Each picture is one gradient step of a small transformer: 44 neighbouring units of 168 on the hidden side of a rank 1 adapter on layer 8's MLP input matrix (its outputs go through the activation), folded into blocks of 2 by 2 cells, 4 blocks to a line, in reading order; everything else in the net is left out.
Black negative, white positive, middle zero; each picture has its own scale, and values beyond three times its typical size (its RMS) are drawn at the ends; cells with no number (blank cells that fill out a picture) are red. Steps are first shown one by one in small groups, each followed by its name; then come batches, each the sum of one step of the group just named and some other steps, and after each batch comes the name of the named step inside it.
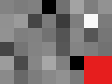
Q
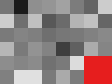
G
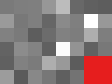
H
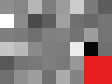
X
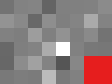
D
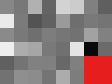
X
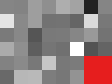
X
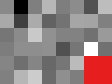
G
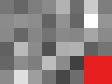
H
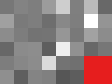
H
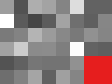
X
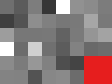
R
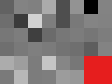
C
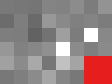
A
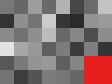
R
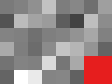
A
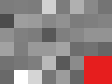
R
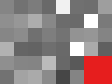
R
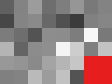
A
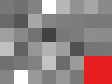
R
